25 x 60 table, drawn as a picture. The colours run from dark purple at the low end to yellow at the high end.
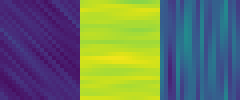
The table splits into one row of 3 panels. Panel 1,1: very low, slanting down to the right, faint in contrast. Panel 1,2: very high, streaked across, faint in contrast. Panel 1,3: low, streaked downward.
